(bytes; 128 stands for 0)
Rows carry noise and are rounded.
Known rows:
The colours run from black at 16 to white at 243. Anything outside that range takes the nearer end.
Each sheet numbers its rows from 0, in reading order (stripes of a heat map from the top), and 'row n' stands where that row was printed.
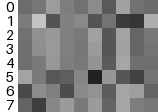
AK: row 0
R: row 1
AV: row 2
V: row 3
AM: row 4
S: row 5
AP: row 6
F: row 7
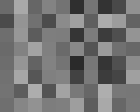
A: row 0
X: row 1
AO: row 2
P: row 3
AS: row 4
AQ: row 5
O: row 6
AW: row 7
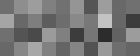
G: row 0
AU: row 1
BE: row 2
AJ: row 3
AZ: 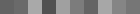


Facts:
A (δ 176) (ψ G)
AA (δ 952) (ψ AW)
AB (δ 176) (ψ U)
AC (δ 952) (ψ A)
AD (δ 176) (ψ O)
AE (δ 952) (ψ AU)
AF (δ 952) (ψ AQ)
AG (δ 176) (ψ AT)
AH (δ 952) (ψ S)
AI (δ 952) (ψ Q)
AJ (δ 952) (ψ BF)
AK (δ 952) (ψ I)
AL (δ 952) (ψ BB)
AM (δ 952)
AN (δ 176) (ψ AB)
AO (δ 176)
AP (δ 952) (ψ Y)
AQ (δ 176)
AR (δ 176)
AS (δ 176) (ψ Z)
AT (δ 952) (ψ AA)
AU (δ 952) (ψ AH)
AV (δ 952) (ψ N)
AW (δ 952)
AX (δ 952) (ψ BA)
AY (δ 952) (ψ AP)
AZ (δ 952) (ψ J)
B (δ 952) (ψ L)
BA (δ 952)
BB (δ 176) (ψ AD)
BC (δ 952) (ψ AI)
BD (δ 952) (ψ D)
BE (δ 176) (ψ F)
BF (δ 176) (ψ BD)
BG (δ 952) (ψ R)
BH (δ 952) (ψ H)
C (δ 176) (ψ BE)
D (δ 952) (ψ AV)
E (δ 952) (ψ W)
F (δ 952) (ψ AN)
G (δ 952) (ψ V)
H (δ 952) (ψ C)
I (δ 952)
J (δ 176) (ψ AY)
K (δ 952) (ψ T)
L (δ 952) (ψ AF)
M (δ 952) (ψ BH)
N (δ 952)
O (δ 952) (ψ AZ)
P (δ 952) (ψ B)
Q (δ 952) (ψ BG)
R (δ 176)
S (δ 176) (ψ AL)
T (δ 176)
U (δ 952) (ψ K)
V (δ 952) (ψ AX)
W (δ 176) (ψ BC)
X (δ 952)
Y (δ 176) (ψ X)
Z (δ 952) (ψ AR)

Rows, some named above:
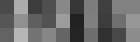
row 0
Y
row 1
J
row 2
W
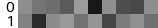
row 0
BB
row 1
M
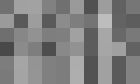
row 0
AI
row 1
AL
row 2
AW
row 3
AP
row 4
BG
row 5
BG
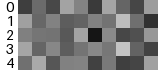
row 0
T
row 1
AE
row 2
AD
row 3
AH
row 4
AQ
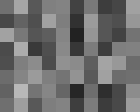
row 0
AQ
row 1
AB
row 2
S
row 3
Y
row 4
AY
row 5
B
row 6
W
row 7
AR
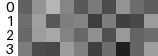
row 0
E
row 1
AR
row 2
BC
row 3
C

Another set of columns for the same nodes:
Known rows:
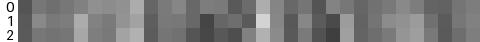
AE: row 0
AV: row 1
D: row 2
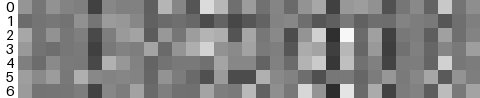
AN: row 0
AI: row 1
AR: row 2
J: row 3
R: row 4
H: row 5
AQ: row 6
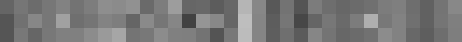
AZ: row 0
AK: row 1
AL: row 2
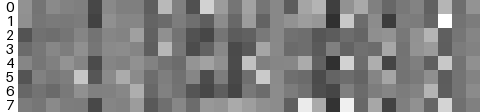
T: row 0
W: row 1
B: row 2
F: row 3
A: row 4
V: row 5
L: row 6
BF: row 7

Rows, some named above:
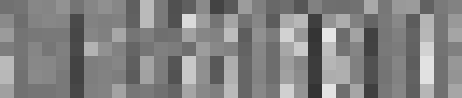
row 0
F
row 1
T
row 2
AQ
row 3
R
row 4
AB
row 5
AB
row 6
AQ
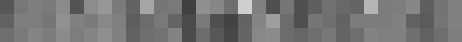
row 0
I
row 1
E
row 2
BG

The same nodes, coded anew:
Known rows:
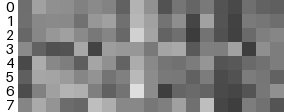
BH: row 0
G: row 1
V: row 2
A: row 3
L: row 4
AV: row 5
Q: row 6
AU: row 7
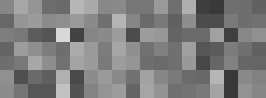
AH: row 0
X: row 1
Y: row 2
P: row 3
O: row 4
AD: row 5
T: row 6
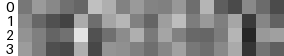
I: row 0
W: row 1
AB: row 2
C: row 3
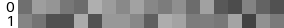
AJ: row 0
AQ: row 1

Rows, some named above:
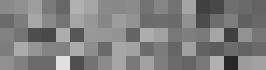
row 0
AL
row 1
O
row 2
AQ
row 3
F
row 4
AB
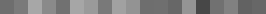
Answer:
O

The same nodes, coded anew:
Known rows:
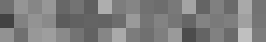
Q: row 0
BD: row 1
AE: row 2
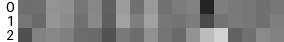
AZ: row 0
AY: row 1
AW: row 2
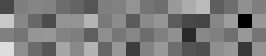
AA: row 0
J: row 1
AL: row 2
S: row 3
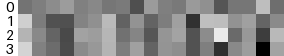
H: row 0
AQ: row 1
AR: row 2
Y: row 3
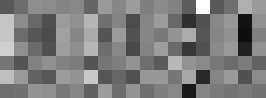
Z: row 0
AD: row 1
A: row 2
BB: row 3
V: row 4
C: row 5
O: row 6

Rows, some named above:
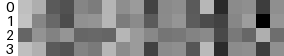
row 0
W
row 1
J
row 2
E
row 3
W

